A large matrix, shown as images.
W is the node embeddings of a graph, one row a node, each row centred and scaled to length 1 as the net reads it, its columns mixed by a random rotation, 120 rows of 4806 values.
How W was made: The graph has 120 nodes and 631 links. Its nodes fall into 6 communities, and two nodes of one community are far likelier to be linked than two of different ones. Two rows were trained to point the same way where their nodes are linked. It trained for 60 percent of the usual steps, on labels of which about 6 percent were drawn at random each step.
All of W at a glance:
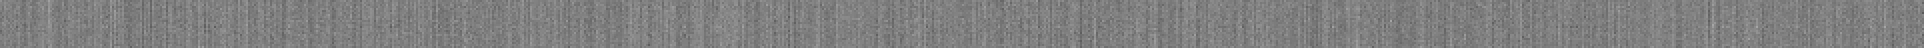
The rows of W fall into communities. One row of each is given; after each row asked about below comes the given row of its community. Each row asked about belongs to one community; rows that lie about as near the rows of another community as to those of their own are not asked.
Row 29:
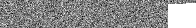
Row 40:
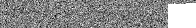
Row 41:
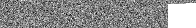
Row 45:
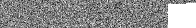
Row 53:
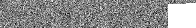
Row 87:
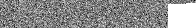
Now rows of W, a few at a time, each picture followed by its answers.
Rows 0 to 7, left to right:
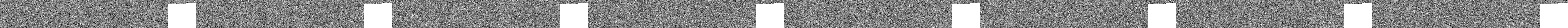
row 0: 53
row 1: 53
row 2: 40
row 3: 29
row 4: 41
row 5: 40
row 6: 41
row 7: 87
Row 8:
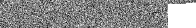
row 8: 45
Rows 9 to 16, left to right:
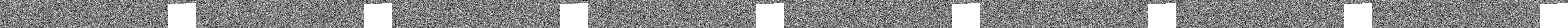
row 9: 87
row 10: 29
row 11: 87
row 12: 45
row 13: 87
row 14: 45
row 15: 87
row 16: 41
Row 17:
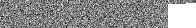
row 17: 29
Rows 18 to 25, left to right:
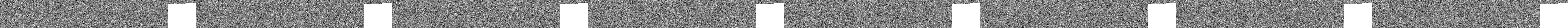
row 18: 40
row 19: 87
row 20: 40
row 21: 41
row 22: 53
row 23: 53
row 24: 53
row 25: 29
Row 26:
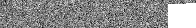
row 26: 87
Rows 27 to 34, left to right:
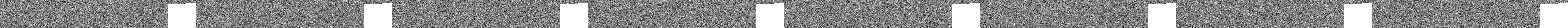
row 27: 40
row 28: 40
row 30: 87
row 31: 40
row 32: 40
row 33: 45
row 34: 45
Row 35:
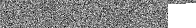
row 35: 41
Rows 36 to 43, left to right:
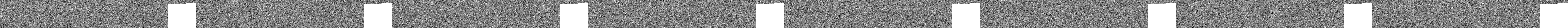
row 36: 40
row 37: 29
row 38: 45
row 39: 29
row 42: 29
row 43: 29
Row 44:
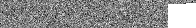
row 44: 40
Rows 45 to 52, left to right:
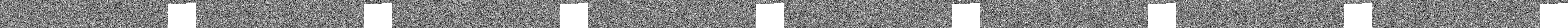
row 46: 29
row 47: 45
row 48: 45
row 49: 29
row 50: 53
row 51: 53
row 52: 29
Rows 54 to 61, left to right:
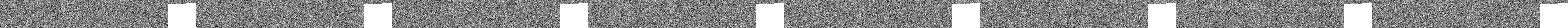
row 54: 29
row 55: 45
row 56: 45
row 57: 41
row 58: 53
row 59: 53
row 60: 40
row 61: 29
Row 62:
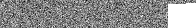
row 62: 45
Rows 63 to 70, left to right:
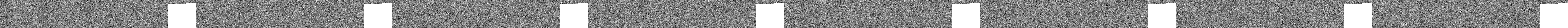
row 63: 87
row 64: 29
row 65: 29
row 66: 29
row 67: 29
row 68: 29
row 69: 41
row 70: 40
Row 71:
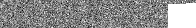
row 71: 45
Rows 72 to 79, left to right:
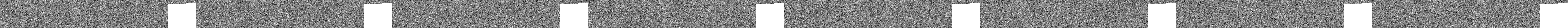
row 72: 53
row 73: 41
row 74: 45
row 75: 40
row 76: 29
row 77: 29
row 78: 45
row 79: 45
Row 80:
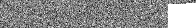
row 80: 45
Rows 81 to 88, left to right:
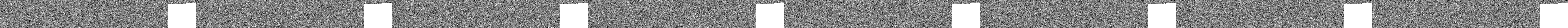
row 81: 53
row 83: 87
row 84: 45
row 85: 45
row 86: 87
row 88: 40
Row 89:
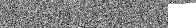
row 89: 53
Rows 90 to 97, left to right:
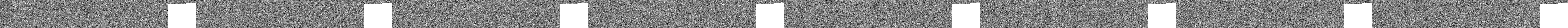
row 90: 87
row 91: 40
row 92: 40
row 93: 45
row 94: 45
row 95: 53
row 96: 41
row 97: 41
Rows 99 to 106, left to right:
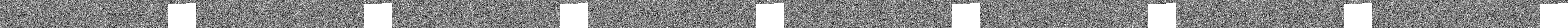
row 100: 29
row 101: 53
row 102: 53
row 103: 45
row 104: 41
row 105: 53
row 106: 40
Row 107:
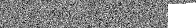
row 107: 45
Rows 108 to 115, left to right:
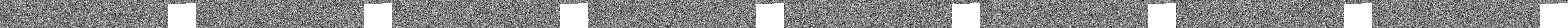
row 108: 87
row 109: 41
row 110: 53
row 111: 41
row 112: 29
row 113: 87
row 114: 29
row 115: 87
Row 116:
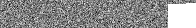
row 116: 45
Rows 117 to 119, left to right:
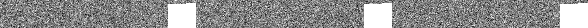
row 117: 53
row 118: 40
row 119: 45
